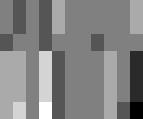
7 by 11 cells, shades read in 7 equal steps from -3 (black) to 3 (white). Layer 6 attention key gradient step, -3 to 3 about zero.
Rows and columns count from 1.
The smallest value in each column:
-1 -1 0 -1 -1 0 0 -1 0 -1 -3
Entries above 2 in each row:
0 0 0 0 0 0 1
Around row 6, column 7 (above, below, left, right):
0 0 0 0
